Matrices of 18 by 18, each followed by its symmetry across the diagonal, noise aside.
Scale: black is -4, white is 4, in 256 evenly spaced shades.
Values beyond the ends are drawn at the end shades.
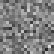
antisymmetric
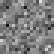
symmetric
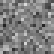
antisymmetric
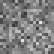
symmetric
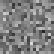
antisymmetric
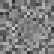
symmetric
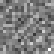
symmetric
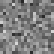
antisymmetric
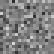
antisymmetric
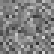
antisymmetric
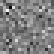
antisymmetric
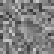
antisymmetric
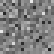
symmetric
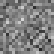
symmetric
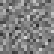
antisymmetric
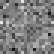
symmetric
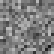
symmetric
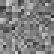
antisymmetric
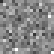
symmetric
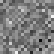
symmetric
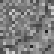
symmetric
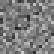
symmetric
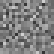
antisymmetric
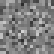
antisymmetric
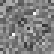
symmetric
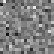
antisymmetric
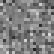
antisymmetric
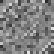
symmetric
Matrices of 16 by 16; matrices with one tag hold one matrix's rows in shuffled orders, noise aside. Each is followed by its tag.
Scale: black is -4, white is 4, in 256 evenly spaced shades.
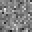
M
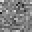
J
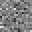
J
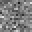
J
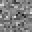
J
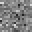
J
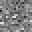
J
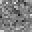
J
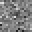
J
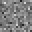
M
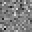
M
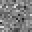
J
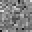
J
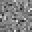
M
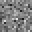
M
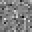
M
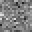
J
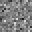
M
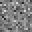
M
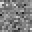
J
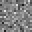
M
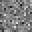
M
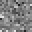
J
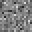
M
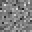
M
